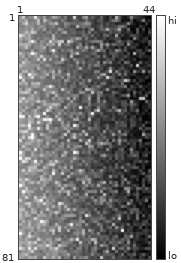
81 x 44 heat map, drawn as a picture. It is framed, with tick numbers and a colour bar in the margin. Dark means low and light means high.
No row or column stands out. There are no regular stripes. There is an overall slope up to the left.
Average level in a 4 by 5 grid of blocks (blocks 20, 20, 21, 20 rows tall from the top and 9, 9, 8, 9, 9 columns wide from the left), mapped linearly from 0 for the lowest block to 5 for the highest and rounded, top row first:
53210 | 54210 | 54310 | 54320
